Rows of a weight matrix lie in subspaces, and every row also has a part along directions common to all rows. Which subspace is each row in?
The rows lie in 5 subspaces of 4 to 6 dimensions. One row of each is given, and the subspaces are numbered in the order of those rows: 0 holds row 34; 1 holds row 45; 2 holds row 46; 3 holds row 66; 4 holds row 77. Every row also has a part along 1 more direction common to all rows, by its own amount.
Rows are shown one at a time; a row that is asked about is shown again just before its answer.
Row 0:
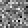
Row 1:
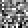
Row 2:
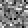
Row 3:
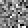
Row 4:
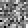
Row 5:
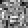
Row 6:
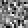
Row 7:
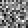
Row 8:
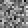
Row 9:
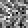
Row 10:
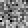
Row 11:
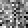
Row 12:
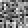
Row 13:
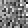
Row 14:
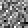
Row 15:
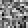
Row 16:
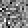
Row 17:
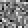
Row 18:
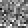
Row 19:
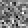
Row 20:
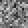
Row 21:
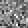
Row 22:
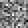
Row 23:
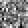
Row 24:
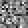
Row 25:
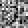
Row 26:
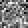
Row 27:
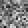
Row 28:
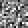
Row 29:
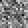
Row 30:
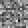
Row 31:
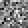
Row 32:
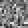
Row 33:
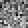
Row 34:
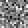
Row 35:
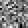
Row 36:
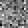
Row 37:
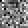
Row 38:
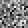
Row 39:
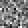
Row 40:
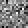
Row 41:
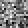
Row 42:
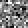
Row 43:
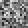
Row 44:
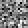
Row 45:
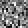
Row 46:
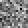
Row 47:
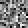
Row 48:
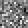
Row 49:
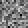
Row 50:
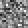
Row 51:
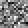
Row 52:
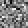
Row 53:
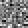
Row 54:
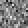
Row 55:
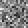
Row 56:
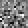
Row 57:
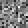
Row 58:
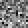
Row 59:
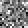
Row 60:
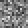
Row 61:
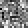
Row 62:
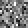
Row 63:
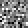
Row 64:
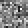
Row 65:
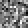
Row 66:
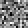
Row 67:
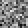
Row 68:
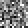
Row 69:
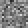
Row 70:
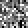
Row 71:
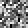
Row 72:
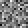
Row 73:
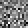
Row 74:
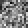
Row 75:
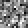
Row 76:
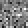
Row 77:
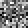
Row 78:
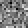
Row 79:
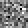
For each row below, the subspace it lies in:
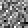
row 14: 0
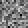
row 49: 3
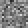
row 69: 3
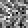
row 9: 2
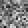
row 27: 4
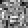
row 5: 4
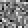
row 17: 4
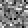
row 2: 0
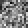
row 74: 4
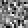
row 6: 1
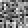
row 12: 4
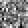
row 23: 1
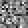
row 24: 1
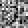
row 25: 2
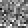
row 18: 1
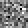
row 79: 2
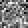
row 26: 0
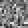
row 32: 1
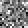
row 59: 4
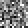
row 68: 4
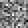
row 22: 2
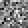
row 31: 3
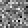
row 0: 0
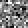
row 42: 2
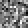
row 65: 2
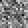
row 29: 3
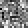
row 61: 4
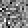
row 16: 3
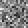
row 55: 2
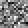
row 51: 0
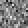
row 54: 0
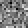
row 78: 0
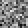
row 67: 1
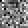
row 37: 3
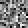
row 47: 3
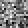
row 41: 4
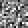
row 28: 0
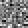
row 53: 3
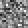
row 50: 3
